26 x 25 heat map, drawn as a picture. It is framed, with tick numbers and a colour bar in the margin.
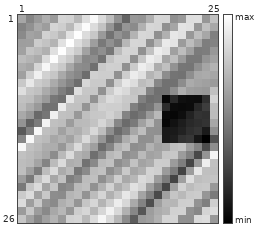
Ninth with the lowest average: middle right. Histogram: skewed, a long tail of low values. Grain: diagonal, up to the right. Odd patch: lower, in the middle right.
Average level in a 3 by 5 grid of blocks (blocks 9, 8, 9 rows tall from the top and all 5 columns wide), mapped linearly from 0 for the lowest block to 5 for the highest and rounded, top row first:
55454 / 45410 / 44544
